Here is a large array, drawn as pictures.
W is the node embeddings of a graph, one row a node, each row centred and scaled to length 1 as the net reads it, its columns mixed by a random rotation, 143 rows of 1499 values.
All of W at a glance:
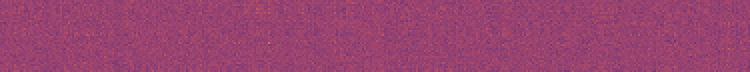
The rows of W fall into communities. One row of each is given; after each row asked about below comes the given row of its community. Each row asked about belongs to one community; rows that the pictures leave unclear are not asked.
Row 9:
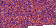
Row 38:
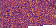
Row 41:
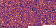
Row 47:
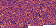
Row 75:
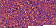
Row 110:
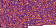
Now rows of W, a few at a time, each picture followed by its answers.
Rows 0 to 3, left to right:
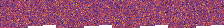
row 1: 75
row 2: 38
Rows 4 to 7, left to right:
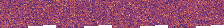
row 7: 47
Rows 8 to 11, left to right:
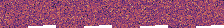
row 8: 38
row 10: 75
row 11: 38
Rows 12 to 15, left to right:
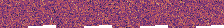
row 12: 41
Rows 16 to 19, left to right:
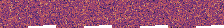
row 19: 38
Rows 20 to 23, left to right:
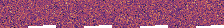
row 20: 9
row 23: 38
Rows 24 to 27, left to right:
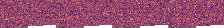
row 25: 38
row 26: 9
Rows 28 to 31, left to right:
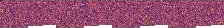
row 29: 110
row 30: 41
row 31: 47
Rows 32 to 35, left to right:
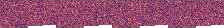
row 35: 110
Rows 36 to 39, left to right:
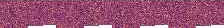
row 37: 110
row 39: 38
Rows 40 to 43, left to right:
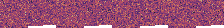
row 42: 110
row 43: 41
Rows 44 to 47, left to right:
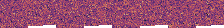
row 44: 47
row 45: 110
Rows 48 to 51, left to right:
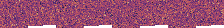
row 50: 110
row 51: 9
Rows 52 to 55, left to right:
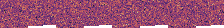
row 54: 75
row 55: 41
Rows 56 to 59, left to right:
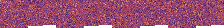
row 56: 75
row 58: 41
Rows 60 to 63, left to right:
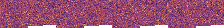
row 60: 38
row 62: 75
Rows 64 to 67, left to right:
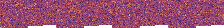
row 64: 75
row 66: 75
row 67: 75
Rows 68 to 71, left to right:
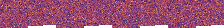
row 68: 75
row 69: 9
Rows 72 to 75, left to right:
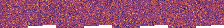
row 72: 41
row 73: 38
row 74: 41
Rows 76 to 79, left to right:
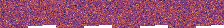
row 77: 75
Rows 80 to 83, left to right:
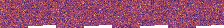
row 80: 41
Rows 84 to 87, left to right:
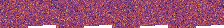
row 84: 38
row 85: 38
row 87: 38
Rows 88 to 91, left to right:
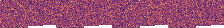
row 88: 75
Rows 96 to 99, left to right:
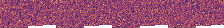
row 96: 110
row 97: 110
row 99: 110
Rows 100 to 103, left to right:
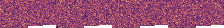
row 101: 110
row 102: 41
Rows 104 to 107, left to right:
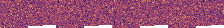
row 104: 75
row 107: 9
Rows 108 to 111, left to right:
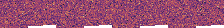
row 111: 75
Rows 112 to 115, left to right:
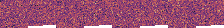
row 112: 47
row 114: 41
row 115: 41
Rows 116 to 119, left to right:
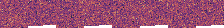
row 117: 38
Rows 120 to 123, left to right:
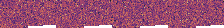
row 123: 41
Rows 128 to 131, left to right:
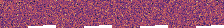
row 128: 75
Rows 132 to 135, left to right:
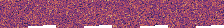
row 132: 41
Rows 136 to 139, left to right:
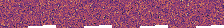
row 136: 41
